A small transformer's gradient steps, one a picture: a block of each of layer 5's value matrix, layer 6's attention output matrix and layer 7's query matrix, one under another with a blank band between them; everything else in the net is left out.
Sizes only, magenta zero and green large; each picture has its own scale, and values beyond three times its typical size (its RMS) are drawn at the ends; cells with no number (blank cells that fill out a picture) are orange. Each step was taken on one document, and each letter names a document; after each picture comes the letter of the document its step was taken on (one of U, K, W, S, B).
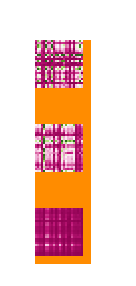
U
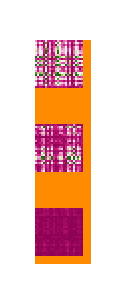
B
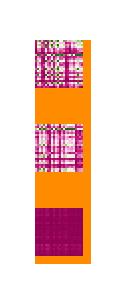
U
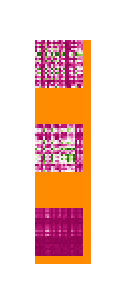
U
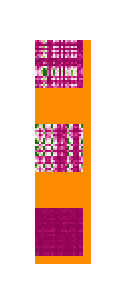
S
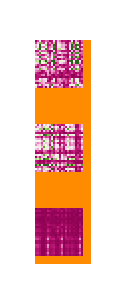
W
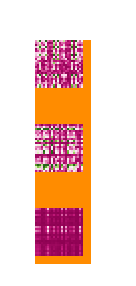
W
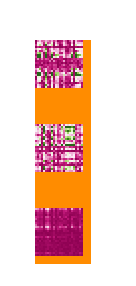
U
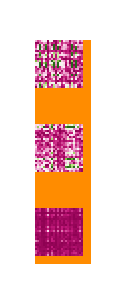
W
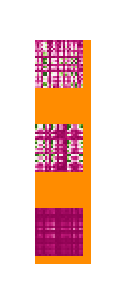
S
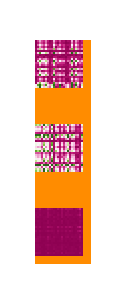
W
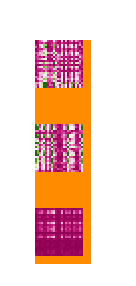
S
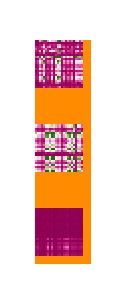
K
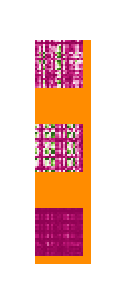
K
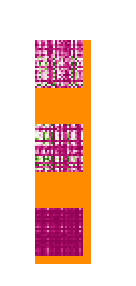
W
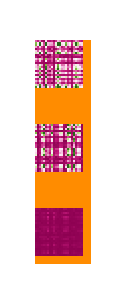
B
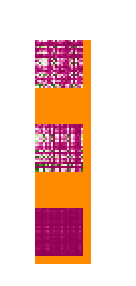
W
